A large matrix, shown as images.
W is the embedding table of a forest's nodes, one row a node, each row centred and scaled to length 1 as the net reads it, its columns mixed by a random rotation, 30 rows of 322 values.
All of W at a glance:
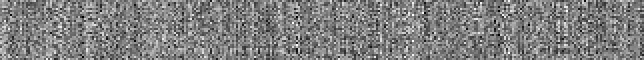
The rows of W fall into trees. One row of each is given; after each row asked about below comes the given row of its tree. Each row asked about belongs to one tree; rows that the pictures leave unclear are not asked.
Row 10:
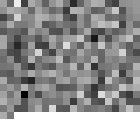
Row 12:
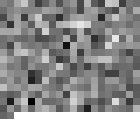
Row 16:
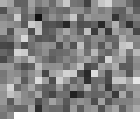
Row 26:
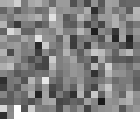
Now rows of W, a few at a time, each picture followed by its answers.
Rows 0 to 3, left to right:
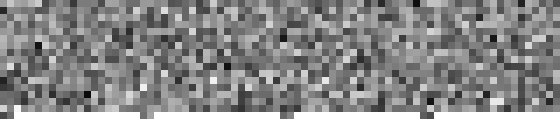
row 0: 26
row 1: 12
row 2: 12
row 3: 12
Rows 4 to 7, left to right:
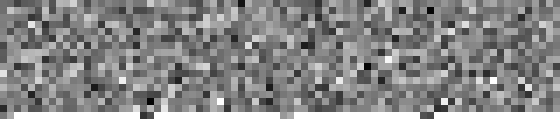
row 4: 16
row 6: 16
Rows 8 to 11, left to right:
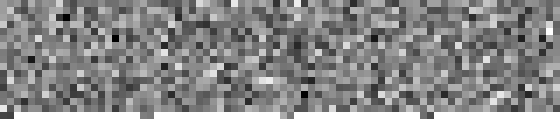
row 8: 26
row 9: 16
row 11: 12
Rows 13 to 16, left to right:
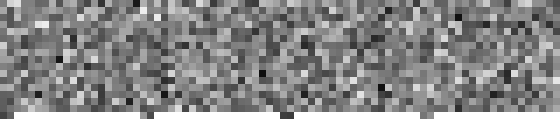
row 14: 10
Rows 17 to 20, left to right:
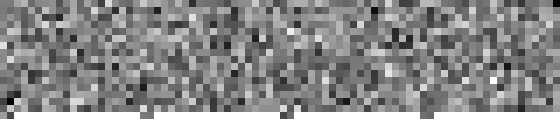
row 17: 12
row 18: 26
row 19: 26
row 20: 12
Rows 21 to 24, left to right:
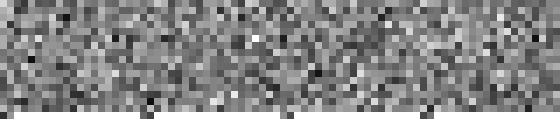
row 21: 26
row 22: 12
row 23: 12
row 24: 26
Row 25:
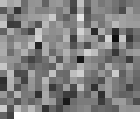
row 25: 26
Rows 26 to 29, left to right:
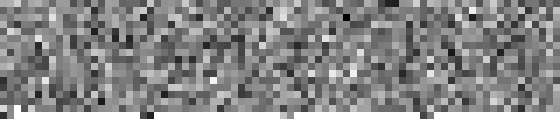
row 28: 10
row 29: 12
